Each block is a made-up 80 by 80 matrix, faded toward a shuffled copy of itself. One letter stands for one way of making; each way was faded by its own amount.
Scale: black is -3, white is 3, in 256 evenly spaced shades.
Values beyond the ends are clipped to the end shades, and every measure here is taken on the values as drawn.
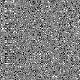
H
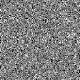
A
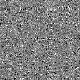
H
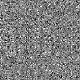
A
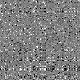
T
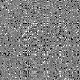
T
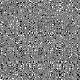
T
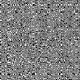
T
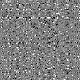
T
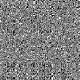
H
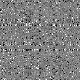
T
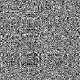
A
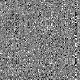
H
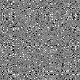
T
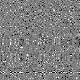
T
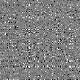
T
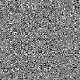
H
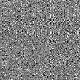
H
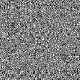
H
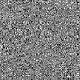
A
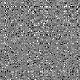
T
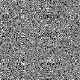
H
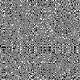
T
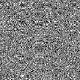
A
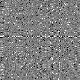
T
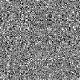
A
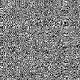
A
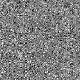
H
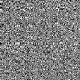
A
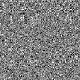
A
